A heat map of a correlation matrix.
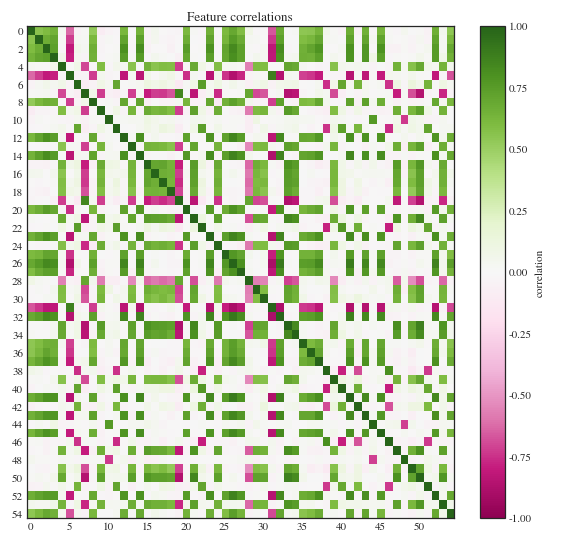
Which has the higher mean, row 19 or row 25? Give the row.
25
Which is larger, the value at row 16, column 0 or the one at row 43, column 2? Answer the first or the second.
the second
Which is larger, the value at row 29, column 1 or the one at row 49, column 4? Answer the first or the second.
the second
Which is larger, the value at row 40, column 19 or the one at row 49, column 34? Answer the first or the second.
the second
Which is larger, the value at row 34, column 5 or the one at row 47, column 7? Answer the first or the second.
the first
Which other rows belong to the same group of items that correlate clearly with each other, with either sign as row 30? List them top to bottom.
4, 7, 9, 13, 15, 16, 17, 18, 19, 21, 24, 28, 29, 33, 34, 39, 47, 49, 50, 53
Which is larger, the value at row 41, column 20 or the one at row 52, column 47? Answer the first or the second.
the first
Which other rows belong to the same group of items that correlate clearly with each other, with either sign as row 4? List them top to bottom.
7, 9, 13, 15, 16, 17, 18, 19, 21, 24, 28, 29, 30, 33, 34, 39, 47, 49, 50, 53
